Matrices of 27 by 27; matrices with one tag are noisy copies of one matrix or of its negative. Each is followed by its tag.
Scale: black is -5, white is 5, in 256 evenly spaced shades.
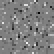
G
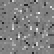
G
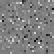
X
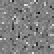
G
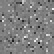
X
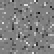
G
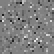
X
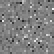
X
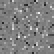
G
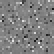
X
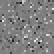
X
